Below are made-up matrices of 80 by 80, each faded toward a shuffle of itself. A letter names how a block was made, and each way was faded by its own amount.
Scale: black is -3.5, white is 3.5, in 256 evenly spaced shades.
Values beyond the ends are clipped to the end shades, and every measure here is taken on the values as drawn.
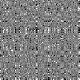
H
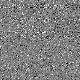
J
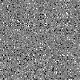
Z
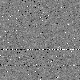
J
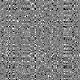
H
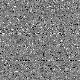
J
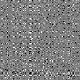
H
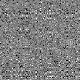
Z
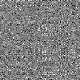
Z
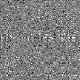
Z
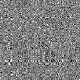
Z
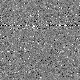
J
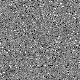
J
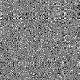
Z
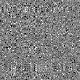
Z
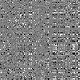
H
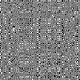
H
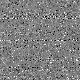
J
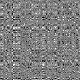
H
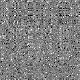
Z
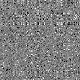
Z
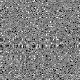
Z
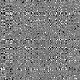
H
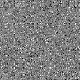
Z
